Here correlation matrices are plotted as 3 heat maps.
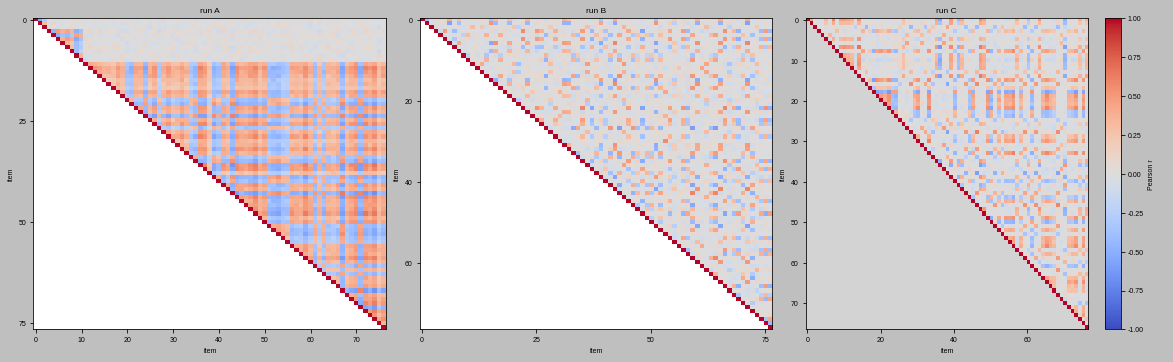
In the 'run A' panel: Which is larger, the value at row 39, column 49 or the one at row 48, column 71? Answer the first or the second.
the first
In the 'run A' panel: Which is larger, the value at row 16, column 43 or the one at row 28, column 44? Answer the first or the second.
the second
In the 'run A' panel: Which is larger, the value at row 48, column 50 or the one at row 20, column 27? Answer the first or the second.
the first
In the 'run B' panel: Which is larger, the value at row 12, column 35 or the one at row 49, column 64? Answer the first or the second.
the second
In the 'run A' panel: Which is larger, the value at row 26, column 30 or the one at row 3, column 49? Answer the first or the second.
the first
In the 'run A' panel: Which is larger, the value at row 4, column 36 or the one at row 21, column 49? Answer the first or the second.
the first
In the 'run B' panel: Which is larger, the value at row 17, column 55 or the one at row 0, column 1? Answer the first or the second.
the first
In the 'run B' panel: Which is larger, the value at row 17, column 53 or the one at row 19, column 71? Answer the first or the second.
the second
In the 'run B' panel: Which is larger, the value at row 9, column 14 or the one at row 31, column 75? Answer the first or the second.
the second
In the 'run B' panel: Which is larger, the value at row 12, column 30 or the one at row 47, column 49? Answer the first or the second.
the second
